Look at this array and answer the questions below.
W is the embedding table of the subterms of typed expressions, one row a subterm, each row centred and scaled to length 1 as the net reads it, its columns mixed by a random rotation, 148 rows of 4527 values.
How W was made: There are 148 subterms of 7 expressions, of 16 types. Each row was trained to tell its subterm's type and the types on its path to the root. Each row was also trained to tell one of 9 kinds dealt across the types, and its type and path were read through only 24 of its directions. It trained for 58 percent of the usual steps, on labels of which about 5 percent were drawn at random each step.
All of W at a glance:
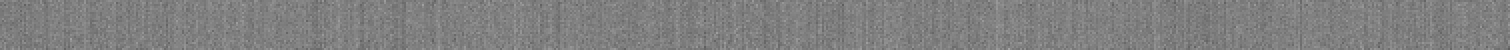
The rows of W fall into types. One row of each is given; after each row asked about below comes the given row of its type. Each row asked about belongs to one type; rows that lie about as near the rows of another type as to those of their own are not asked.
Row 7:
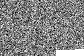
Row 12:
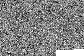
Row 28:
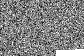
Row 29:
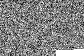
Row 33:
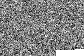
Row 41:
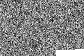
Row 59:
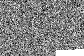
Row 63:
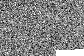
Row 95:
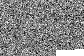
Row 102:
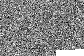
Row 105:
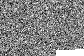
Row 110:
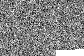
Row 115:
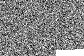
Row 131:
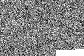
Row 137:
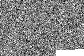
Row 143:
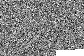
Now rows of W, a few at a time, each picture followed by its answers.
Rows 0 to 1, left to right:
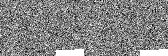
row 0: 59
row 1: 102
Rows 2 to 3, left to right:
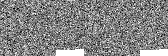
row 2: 102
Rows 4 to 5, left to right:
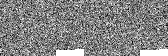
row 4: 105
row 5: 12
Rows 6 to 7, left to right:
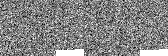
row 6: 143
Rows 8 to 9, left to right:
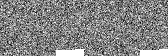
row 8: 33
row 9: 63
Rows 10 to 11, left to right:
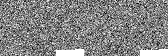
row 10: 33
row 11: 41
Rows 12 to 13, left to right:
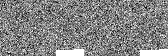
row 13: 41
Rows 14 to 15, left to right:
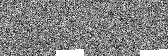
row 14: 28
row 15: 63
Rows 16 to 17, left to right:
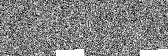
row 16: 110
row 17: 12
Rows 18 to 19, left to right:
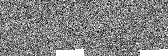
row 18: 131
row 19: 33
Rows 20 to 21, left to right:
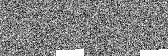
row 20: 143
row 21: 110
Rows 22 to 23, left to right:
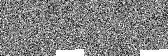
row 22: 12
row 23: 137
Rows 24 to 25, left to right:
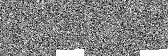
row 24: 12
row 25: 41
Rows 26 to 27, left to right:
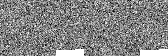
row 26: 33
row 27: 33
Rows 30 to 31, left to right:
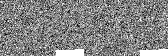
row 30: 59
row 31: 110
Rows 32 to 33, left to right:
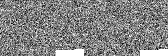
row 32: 59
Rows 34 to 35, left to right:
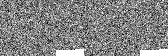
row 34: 63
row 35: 33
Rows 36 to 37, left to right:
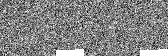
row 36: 29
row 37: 95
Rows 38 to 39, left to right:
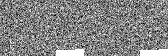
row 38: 115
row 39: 143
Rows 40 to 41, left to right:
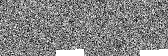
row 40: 28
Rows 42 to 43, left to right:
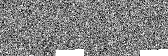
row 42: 33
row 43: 110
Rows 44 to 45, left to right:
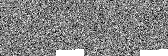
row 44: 28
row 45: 115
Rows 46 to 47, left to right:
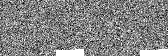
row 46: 131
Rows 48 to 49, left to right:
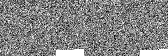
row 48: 29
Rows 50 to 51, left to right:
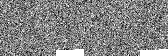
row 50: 29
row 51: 41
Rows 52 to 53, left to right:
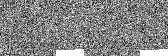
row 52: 28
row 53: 33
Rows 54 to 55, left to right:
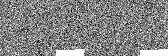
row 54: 102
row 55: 105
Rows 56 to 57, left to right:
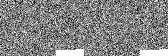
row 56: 41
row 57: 137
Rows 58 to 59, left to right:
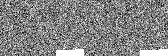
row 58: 12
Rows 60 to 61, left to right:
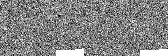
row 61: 28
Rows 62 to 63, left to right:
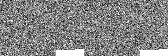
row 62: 115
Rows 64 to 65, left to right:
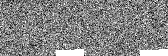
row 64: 110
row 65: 137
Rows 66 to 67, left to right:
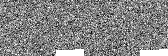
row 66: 63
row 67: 41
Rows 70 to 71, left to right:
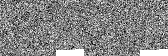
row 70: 12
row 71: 33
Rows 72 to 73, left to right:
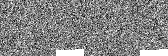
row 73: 12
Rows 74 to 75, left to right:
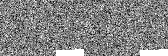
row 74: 95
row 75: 110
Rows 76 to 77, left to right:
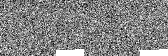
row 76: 29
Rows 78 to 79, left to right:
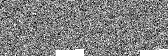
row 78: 102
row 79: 131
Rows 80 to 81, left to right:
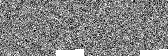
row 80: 63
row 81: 28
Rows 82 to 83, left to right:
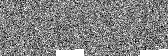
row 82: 137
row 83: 59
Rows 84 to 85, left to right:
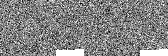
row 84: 41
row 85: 12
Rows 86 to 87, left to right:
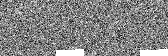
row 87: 95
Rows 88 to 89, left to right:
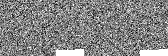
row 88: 41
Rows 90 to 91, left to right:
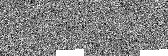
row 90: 29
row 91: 137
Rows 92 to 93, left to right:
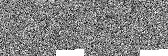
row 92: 41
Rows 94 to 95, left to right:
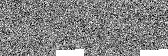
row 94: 143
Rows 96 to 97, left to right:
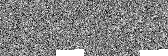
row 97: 110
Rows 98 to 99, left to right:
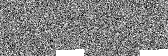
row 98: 137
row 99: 105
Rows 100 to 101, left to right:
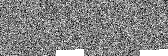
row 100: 28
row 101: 105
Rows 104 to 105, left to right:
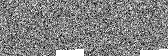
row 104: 28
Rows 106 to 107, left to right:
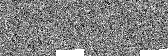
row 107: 102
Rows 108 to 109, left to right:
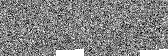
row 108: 105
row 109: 41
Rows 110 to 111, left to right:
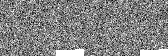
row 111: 12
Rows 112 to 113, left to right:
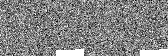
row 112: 102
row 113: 115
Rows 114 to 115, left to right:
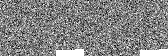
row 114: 143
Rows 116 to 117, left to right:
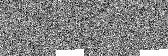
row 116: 102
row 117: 102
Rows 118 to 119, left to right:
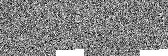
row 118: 63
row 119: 33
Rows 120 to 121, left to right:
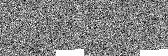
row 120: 63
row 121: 115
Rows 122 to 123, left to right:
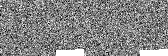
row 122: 28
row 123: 137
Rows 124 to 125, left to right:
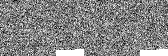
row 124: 105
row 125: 12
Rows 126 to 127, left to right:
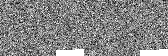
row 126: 12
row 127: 63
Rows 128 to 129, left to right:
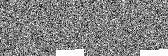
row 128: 33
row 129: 63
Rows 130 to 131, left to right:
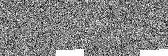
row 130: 63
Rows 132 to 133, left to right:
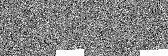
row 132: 28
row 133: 102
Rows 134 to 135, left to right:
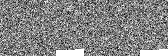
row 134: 143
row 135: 131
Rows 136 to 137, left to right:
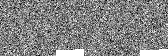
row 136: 29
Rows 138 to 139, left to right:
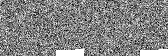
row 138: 102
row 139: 29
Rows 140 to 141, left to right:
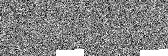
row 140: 110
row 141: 131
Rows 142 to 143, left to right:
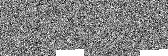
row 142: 131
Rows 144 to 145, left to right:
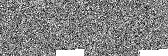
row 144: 28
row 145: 143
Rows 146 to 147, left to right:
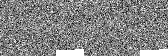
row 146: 137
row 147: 95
